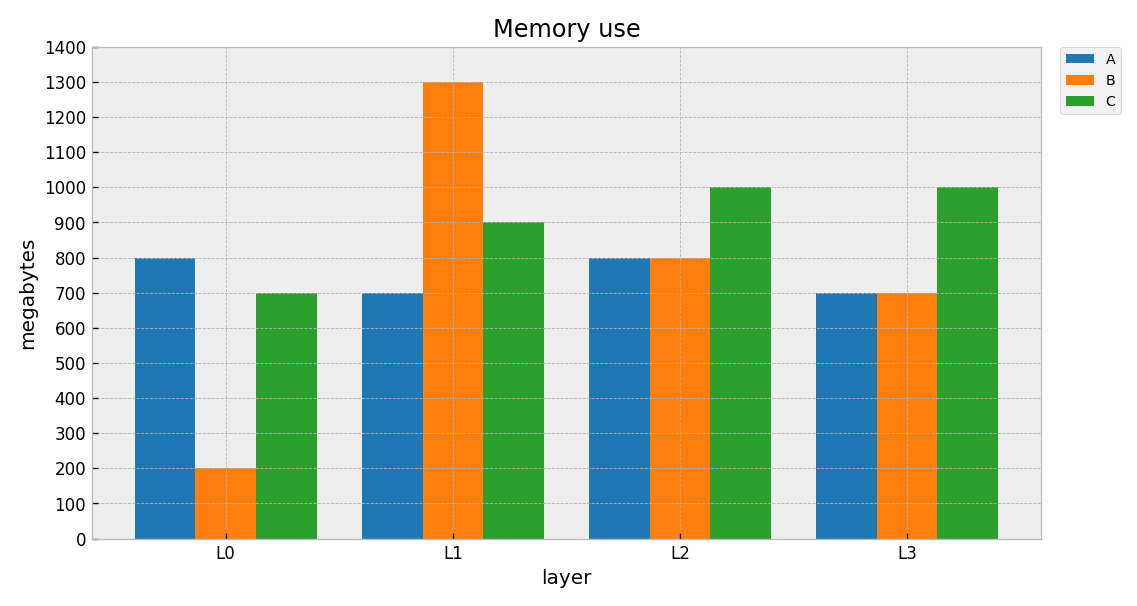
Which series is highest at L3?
C
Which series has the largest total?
C
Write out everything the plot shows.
Title: Memory use
x-axis: layer, ticks L0 L1 L2 L3
y-axis: megabytes, ticks 0 100 200 300 400 500 600 700 800 900 1000 1100 1200 1300 1400
Legend: A, B, C
Values:
A: 800 700 800 700
B: 200 1300 800 700
C: 700 900 1000 1000
